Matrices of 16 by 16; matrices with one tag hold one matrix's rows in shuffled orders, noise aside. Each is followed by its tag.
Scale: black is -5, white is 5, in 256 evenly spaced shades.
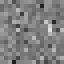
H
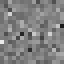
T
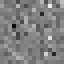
H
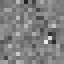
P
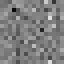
H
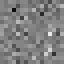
H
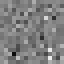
H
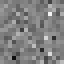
H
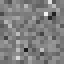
P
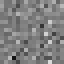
H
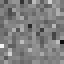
T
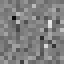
H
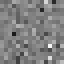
H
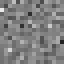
T
